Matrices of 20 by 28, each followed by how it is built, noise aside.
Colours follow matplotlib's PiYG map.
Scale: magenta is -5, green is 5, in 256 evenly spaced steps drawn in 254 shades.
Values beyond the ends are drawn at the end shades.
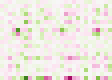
low rank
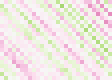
Toeplitz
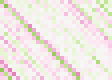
Toeplitz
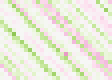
Toeplitz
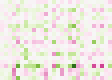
low rank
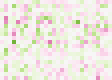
low rank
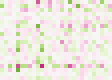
low rank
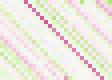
Toeplitz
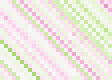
Toeplitz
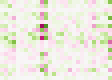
low rank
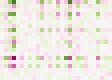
low rank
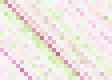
Toeplitz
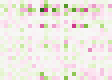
low rank
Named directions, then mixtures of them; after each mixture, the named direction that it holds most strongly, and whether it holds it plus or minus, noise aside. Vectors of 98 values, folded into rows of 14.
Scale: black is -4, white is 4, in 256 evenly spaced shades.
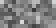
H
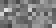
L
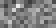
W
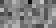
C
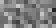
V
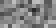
C, plus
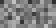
H, minus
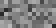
L, minus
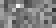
W, plus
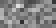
W, plus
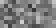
H, plus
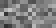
L, plus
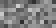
W, plus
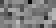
C, plus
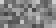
H, plus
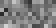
C, plus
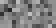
L, minus
